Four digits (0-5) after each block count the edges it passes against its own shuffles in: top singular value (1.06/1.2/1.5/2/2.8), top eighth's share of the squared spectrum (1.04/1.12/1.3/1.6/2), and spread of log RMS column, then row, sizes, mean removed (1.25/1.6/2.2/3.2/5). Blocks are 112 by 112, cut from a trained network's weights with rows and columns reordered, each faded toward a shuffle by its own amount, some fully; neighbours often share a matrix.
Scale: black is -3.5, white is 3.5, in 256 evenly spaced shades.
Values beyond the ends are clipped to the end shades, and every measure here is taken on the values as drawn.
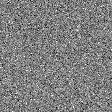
0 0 0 0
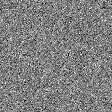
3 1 0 1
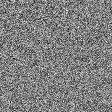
2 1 0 0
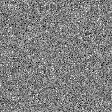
3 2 0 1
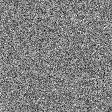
0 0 0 0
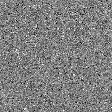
3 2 0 1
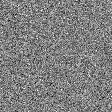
1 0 0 0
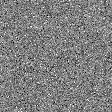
0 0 0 0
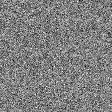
2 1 0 0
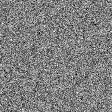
1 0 0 0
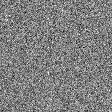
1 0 0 0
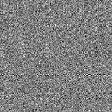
4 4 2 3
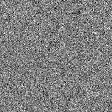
3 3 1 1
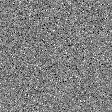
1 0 0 0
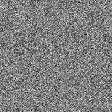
4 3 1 1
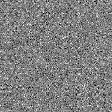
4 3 1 2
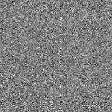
4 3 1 2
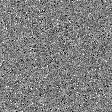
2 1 0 0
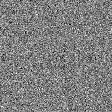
3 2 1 0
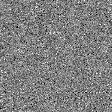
3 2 0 1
